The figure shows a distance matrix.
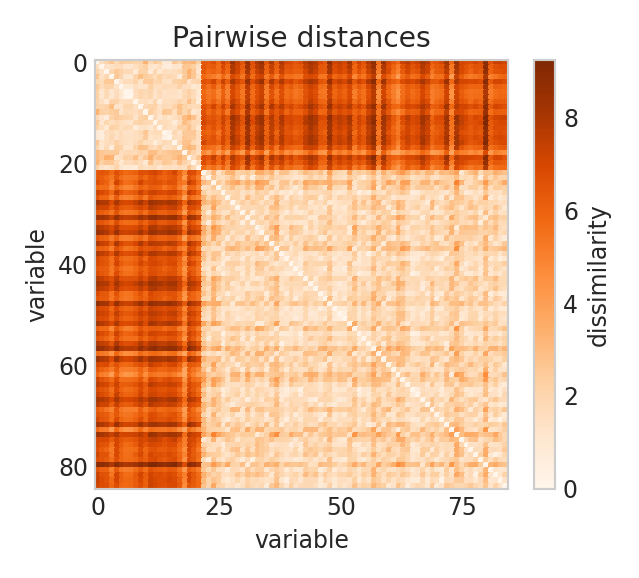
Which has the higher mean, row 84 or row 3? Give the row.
3
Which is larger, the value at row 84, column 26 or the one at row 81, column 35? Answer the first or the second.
the first
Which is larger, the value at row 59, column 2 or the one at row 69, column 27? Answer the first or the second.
the first
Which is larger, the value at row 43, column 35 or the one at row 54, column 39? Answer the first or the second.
the first
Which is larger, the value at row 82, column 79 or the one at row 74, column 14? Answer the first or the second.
the second
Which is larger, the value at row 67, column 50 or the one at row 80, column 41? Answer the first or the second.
the second
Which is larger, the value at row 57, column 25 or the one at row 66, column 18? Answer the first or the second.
the second
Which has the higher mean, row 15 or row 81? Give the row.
15
